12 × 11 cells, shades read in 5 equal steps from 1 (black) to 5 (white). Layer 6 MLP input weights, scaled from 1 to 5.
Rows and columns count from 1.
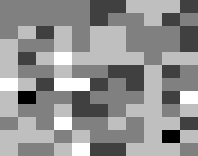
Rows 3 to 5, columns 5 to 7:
3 4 4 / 3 4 4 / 4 4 4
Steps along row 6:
down same up down same down same up down up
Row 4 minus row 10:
1 -1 0 -1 0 1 0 0 -1 -1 0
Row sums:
33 32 35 36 42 33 38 33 36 38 37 38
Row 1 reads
3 3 3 3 3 2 2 4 4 4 2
